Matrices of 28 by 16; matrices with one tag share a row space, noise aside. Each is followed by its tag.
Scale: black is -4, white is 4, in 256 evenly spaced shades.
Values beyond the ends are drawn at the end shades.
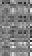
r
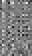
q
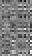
r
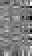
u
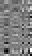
u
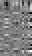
u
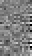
u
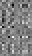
q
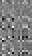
q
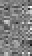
u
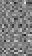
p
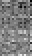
r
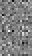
q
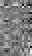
u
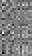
q
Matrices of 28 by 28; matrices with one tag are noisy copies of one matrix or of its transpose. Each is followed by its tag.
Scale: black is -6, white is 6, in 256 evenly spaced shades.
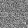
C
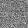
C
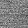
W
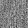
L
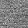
W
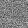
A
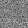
A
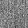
W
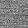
W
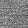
W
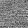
L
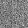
C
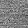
W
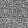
A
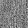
L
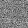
A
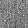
W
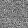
A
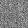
A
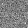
C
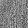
L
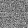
C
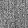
W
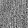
L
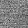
W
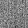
W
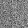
C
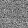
A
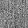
W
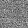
A
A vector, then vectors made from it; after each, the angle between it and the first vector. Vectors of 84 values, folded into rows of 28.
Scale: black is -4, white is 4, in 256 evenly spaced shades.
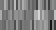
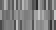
nearly parallel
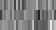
nearly opposite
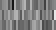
partly aligned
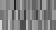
orthogonal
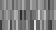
partly aligned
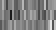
partly opposed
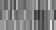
nearly opposite
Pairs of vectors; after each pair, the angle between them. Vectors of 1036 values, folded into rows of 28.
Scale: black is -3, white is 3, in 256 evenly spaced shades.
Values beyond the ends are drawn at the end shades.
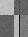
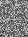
orthogonal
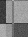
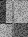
nearly parallel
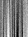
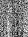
partly aligned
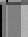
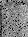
partly aligned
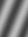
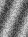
nearly opposite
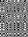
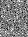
partly aligned
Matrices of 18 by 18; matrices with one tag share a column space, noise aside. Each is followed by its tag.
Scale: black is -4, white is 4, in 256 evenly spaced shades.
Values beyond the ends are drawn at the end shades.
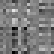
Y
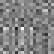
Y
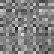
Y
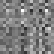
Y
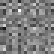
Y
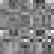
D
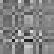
D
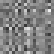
Y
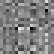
Y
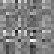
D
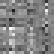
Y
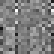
Y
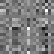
Y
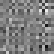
Y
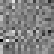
D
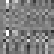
D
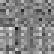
Y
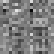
Y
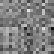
Y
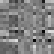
D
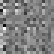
Y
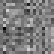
Y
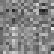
Y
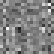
Y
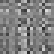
Y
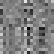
Y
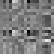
D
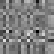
D
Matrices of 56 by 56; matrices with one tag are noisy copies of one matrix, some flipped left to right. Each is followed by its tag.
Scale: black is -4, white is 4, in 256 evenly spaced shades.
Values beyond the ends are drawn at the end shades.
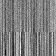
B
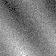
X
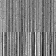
B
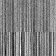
B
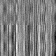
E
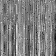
E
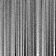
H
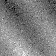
X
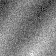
X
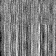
E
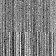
B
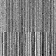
B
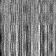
E
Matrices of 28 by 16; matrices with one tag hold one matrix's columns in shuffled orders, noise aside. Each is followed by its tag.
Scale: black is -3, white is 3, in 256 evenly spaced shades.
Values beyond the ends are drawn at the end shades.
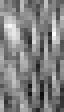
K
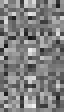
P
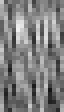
K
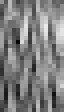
K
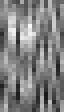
K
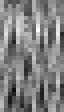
K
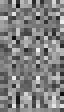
P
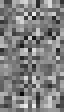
P
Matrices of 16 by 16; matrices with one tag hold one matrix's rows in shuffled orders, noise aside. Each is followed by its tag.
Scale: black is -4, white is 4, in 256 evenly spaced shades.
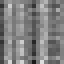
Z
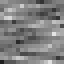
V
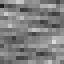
V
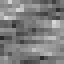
V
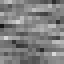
V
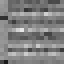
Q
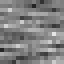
V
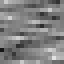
V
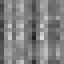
Z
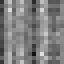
Z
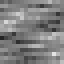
V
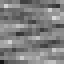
V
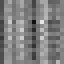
Z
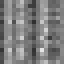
Z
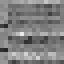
Q
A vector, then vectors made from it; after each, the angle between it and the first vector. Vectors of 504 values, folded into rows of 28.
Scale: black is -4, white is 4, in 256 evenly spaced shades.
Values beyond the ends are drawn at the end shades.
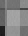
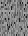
orthogonal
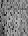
partly aligned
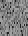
orthogonal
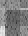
nearly opposite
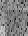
partly opposed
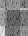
nearly opposite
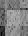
nearly parallel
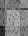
nearly parallel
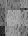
nearly parallel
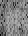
partly aligned
